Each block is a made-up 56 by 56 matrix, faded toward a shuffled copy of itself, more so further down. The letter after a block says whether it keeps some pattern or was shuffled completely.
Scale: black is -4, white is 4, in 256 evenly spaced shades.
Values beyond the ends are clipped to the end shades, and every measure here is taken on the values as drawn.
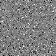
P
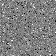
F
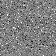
F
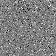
F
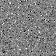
F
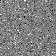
P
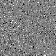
P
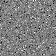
F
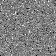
F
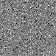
P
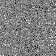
P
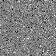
P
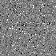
P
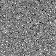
F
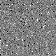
P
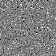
P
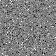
F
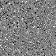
P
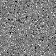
P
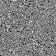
F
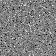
F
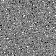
F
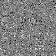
P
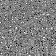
P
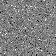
F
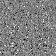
P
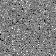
P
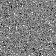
F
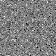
P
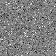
F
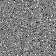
F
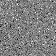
F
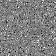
P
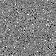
P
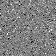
F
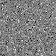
P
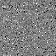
P
